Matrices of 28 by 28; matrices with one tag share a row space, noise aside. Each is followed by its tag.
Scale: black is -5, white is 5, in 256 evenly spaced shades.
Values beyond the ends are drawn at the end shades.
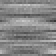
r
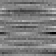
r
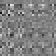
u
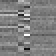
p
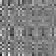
u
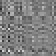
u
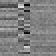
p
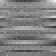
r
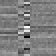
p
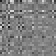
u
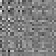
u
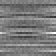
r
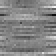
r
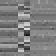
p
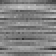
r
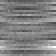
r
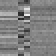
p
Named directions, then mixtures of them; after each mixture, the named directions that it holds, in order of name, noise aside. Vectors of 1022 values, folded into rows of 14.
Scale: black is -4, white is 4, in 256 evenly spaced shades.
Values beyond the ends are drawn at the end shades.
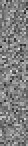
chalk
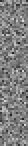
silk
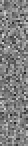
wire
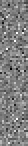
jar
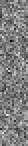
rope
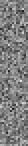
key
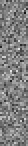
chalk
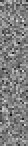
silk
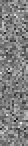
jar, rope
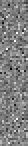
jar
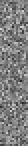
key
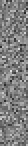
chalk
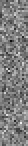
rope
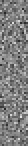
key, wire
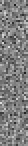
wire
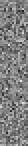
key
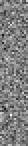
silk, wire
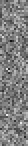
rope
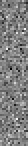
chalk, jar
